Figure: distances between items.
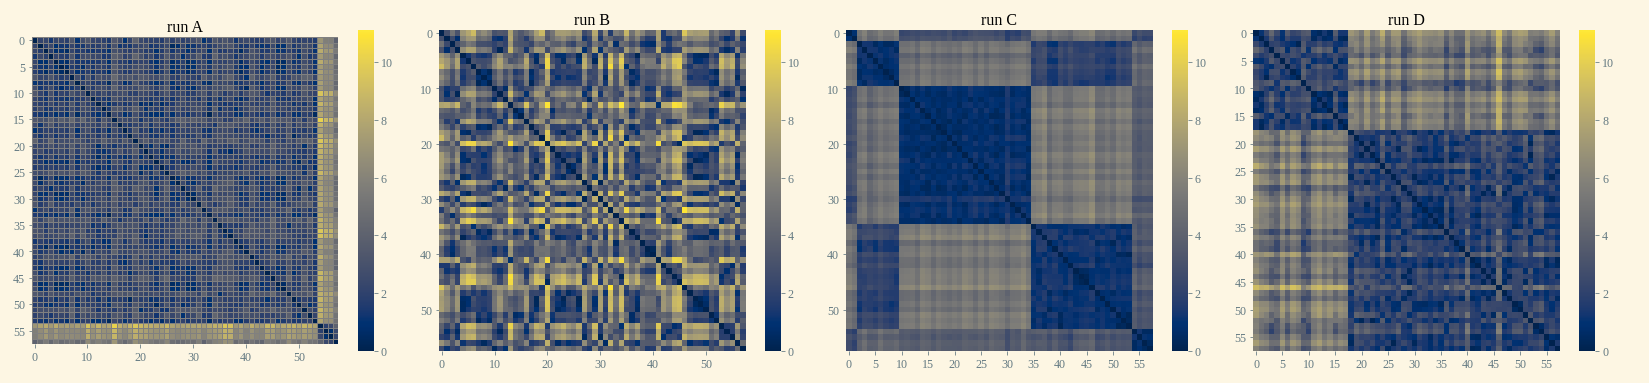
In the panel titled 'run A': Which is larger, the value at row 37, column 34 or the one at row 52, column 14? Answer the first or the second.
the first
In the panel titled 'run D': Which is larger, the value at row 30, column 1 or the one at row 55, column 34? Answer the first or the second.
the first
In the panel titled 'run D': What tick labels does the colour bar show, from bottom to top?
0, 2, 4, 6, 8, 10
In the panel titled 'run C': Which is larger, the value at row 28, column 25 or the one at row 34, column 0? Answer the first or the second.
the second
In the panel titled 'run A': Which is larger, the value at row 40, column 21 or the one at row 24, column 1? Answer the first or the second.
the first
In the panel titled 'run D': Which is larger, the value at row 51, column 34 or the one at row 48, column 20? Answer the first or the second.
the first
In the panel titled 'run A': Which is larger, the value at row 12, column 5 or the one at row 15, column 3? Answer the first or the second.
the second
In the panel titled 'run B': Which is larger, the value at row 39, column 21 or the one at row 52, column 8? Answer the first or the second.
the first
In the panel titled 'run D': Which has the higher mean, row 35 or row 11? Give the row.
11
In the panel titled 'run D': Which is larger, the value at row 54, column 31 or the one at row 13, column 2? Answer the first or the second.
the first
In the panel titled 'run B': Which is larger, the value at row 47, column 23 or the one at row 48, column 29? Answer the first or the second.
the first
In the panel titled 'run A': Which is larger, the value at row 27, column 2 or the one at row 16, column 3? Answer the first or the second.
the second
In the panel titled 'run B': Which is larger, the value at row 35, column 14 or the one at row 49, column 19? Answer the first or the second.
the first
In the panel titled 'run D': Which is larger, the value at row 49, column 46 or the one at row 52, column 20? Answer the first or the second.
the first
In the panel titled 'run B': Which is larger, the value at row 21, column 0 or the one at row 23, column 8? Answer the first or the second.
the first
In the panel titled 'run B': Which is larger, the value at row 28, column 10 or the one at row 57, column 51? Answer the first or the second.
the second
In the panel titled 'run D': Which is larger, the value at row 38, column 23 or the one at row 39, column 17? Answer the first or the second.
the second
